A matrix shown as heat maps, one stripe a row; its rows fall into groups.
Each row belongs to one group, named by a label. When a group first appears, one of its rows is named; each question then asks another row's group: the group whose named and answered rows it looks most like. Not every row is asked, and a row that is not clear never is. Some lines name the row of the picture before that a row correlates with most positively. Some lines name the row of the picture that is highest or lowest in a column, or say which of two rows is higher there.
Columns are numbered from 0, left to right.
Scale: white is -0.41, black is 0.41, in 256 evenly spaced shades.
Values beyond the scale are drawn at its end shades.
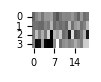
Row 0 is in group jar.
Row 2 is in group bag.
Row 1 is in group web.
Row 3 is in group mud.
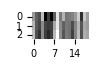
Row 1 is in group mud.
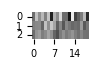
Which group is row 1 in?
jar
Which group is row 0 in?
bag
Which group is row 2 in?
jar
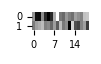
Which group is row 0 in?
mud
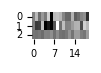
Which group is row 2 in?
web
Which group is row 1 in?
mud
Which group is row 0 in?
bag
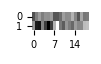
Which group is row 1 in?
mud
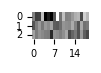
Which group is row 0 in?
mud
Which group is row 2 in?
bag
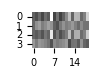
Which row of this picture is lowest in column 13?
1
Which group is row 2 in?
web
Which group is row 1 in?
jar
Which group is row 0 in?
web
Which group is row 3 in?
bag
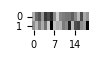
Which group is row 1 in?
bag
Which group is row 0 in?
mud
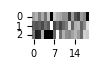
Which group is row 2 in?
mud
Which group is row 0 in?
bag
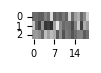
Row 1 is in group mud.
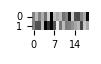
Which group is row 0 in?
bag
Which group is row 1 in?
mud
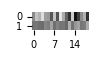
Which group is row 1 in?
web
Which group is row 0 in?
bag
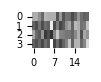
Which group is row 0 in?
jar
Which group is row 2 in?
mud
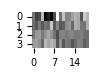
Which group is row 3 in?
jar
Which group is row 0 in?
mud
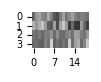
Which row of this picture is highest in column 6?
1
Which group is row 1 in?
bag
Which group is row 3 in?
web
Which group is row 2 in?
web
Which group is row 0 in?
jar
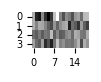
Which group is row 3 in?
mud
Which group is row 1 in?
bag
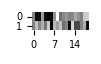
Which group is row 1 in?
bag
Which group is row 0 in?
mud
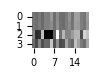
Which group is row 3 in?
web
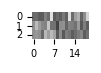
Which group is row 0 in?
web
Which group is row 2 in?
jar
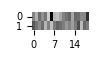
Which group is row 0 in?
bag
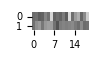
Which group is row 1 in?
jar
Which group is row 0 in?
web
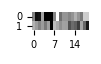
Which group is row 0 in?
mud
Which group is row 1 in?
bag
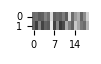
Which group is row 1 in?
web
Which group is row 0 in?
web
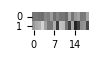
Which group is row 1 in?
bag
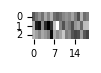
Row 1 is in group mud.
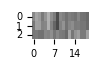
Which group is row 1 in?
jar
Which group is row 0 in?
jar
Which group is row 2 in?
web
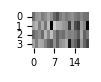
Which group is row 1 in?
bag
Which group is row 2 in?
jar
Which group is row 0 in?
jar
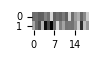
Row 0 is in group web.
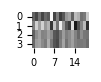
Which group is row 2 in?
jar
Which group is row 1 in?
bag
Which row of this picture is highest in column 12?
1
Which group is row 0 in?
web
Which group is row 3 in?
jar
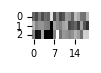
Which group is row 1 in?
bag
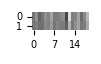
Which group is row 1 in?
web
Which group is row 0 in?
web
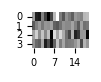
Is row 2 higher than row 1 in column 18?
Yes
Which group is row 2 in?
bag
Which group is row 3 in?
mud
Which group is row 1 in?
jar
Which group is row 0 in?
mud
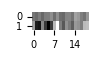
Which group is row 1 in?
mud
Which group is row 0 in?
web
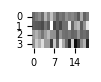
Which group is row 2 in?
jar
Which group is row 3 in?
bag
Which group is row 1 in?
web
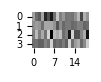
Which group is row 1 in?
jar
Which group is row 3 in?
web
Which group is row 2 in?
bag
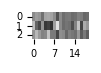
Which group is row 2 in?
jar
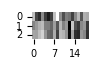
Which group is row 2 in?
bag
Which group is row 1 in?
bag
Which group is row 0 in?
mud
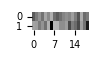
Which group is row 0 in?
jar
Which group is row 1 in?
bag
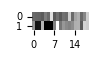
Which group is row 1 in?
mud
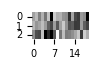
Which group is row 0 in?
bag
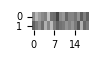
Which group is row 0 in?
jar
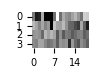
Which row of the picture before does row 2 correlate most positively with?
1
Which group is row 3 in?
bag
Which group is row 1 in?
bag
